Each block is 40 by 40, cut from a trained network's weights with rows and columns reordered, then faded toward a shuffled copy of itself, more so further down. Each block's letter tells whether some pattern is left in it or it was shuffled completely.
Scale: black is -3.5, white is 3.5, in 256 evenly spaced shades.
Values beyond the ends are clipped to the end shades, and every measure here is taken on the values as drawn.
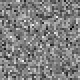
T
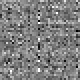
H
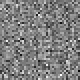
H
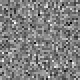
T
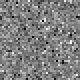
T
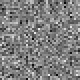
H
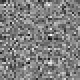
H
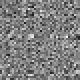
H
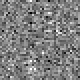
H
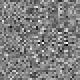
H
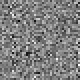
H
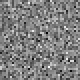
T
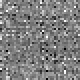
H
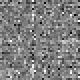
H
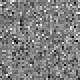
T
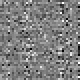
H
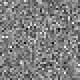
T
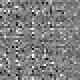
H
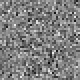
T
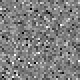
T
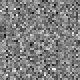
H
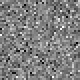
T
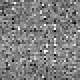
H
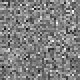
H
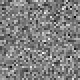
T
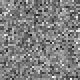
T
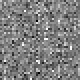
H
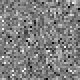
T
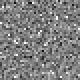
T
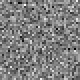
T
